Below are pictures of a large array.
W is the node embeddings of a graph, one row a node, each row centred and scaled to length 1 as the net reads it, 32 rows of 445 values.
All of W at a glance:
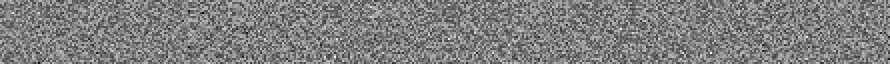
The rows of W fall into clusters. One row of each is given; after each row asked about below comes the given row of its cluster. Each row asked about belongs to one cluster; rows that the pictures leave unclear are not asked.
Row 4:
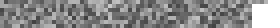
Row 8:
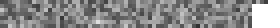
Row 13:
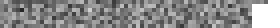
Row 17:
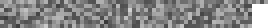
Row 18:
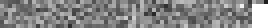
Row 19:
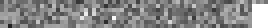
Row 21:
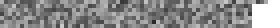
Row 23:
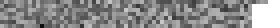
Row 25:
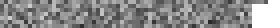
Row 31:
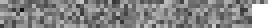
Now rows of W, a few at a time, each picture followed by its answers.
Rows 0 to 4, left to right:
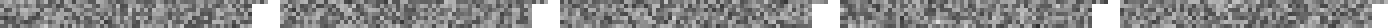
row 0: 17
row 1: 31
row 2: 19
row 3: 8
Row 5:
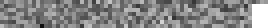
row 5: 23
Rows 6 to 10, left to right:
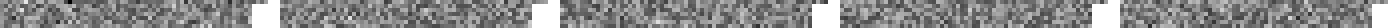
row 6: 31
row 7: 4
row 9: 17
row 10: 25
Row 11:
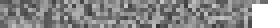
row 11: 8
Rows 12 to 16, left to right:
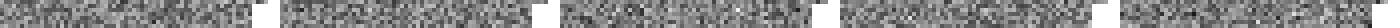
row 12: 21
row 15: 4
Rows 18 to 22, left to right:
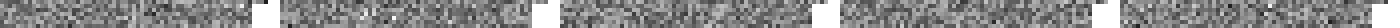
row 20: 17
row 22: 25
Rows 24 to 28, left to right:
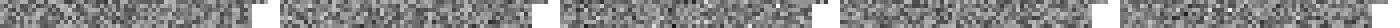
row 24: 31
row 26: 13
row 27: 23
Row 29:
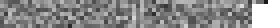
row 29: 18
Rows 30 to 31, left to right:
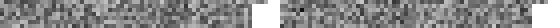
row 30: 21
